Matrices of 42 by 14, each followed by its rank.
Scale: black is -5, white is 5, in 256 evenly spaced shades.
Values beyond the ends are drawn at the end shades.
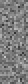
full rank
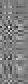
two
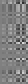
one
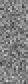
full rank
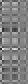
one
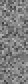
full rank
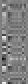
two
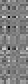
two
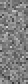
full rank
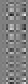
one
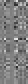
two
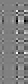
one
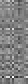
two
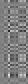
one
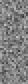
full rank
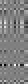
one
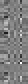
two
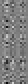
two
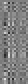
two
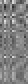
two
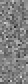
full rank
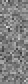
full rank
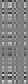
one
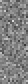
full rank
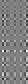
one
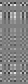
one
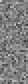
full rank
